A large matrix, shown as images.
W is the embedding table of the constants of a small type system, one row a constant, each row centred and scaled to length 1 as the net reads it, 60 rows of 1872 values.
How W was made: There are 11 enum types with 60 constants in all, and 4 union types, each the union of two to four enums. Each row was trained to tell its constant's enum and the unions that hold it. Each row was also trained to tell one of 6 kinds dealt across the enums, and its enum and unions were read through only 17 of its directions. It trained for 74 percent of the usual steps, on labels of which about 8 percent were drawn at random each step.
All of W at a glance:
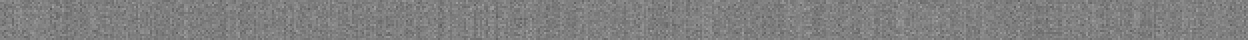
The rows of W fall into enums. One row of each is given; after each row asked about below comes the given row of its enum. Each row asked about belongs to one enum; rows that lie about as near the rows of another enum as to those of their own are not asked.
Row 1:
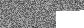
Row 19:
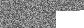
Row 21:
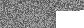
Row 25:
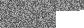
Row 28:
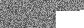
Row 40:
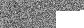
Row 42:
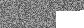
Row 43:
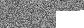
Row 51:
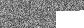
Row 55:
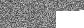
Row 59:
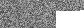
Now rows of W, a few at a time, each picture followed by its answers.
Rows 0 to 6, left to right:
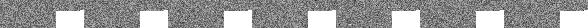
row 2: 40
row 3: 21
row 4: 51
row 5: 19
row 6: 59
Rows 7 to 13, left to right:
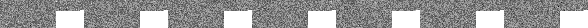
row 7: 42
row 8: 55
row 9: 59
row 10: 43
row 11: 43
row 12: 1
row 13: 55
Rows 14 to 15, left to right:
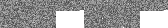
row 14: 19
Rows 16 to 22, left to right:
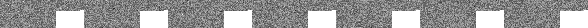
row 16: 55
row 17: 42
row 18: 28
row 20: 59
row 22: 43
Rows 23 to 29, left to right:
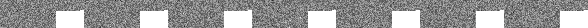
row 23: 42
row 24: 21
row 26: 25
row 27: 28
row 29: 19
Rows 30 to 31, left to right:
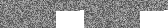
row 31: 42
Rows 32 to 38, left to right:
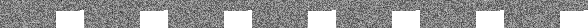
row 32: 55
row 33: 42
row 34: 43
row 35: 28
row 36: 19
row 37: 55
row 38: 19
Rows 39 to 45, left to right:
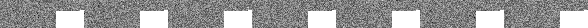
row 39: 28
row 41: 25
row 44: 40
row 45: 59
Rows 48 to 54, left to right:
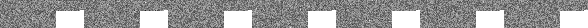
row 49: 55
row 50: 43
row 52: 25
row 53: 19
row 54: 42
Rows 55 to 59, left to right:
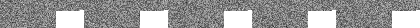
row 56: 43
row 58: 25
